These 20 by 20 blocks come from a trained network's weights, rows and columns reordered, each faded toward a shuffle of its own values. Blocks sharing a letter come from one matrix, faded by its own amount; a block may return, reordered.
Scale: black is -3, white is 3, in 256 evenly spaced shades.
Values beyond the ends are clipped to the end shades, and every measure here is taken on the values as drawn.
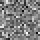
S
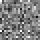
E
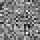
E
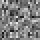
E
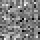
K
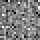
K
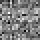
E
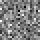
S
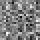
E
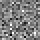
S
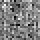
K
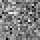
K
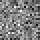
K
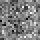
K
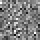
S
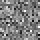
S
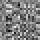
E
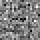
K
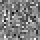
S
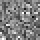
K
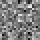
E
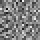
E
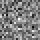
E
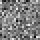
S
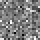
K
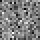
K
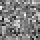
S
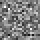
S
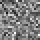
S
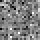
K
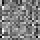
E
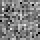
K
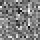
S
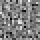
K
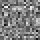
E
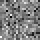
K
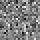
S
